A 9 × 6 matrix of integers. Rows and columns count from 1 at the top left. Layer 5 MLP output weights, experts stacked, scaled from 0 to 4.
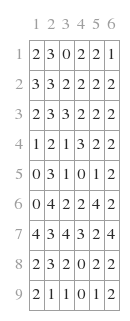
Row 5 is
0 3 1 0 1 2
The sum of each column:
16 25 16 14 18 19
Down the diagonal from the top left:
2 3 3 3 1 2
